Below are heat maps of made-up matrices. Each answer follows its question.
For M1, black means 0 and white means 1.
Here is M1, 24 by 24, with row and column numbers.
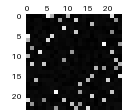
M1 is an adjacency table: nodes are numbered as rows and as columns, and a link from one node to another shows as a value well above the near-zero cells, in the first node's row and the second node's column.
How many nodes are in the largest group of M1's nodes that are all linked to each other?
3
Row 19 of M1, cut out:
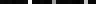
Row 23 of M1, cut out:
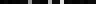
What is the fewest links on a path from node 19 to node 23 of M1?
2
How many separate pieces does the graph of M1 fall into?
3
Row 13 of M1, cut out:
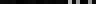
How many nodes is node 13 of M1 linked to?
3
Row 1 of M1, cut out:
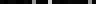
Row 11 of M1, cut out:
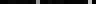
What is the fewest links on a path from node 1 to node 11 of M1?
2
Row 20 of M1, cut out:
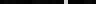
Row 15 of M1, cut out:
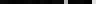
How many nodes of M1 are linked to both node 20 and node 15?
1
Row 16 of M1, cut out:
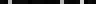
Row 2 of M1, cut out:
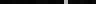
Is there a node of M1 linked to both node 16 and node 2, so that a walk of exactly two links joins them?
no
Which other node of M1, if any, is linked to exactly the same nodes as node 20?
node 2
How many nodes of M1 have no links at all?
2
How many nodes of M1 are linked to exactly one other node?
6
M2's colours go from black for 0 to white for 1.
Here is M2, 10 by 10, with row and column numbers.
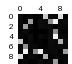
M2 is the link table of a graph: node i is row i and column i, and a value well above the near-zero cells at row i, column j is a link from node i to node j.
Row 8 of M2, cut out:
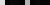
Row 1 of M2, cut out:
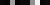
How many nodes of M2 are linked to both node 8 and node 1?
0
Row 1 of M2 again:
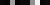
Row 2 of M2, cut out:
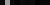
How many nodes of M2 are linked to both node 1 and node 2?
0
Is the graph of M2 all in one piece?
no
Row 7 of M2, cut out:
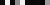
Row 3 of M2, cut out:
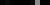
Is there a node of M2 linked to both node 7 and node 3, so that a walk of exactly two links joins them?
no
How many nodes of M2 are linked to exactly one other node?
5
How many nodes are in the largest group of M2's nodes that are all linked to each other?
3
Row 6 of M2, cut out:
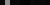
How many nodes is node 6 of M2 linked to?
1
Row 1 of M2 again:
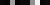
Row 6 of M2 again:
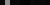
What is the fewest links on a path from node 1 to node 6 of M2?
1
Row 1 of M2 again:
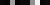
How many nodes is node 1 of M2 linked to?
3
